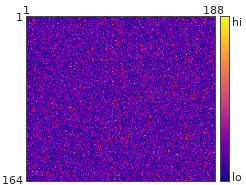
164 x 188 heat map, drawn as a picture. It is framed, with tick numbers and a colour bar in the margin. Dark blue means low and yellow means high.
Grain: fine. Histogram: skewed, a long tail of high values. Slope: none. Average level on the scale: 20%. Stripes: none.
